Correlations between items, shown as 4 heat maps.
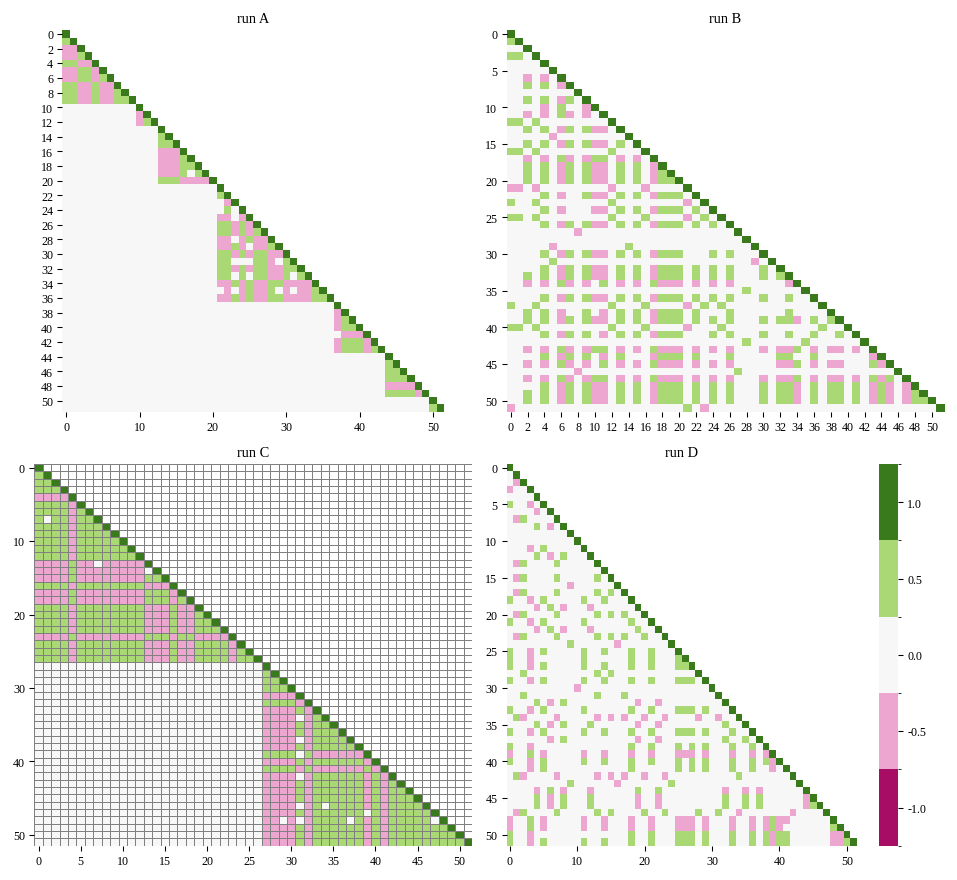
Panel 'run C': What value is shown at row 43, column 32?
-0.5
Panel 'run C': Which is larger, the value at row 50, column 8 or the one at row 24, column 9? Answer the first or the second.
the second
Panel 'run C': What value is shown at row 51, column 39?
-0.5
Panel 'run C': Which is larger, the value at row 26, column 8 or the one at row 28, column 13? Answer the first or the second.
the first
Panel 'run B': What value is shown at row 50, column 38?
0.5
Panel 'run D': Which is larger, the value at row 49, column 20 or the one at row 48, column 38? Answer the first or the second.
the first
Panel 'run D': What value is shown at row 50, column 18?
0.5
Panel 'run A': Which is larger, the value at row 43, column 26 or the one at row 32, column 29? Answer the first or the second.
the first
